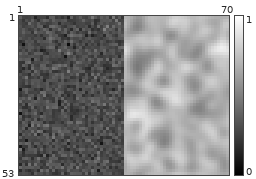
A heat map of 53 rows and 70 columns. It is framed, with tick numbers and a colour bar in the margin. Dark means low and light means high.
The table splits into one row of 2 panels. Panel 1,1: low, fine-grained. Panel 1,2: high, blotchy.
